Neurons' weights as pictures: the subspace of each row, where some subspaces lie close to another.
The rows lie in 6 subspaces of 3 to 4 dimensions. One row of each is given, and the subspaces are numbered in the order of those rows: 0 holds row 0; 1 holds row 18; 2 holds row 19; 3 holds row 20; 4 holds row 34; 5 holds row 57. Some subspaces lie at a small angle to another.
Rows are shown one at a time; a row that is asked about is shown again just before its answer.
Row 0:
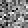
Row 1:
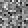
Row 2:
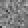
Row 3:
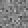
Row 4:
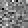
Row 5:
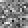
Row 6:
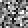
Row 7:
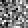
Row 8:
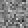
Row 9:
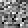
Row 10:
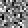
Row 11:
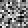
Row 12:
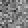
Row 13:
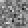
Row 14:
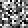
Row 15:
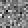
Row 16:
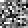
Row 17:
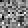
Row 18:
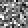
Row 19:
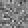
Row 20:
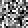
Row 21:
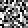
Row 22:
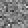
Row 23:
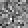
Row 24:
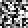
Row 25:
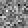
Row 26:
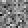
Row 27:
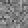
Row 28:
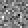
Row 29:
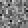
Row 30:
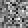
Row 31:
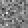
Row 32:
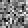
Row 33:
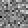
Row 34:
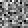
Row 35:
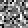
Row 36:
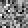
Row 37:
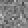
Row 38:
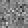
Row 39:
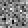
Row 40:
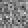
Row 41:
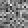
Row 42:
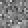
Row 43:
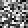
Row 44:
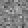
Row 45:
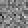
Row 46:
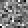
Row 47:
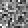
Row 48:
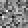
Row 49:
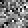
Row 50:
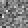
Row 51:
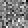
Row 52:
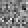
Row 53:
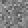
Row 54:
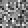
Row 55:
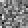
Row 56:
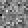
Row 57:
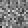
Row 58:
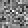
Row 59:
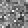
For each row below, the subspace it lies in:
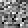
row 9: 3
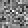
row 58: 5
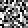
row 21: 1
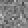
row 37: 1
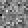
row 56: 4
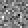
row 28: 1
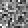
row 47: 0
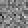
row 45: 1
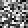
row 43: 3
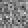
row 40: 5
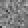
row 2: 0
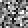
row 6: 3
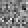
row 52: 5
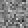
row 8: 3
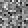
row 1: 4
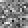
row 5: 3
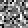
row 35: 1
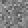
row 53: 1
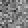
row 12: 0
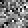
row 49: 3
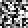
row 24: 3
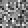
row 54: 5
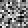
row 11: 5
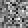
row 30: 3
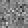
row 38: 5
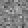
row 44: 4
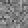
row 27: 2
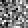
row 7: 0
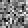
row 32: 5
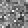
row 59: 0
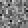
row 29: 4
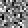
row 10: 1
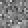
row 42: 4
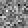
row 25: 4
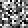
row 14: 4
